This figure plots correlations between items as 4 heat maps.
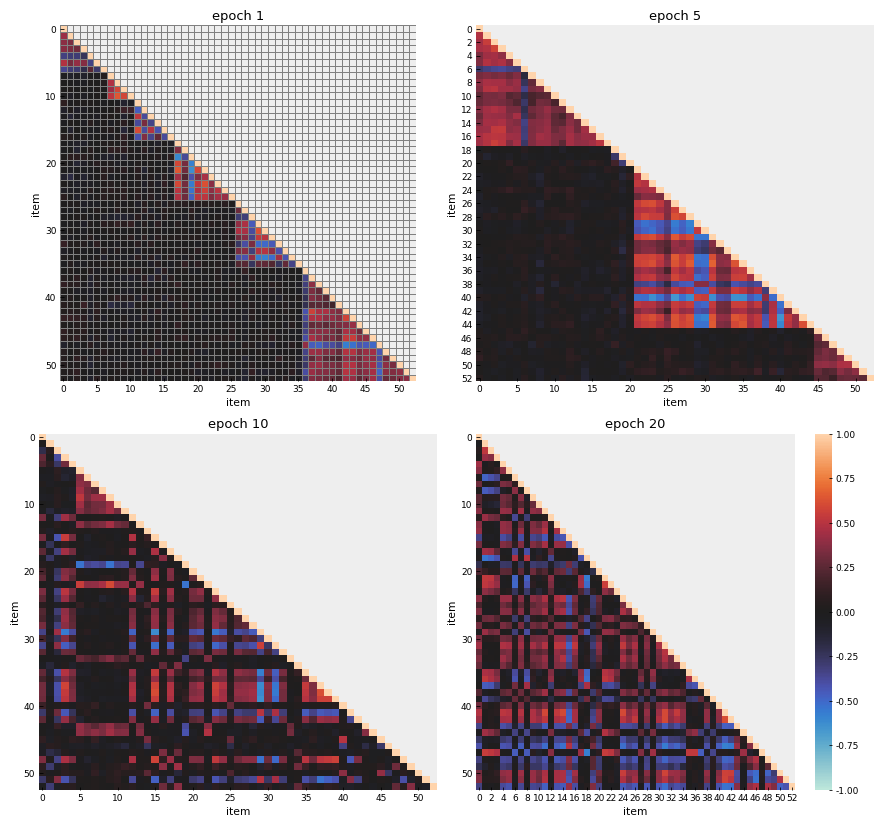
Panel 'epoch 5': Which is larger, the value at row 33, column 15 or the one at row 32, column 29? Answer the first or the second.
the first
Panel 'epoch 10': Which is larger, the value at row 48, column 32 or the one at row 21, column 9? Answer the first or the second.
the first
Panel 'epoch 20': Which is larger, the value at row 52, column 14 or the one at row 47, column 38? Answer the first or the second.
the second
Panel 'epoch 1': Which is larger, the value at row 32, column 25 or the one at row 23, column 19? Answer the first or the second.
the first
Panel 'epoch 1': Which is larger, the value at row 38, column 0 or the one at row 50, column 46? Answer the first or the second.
the second
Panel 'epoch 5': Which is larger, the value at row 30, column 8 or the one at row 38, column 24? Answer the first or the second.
the first
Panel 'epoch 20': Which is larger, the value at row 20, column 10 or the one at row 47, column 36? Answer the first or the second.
the second
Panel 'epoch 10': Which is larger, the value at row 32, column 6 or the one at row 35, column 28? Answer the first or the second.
the second
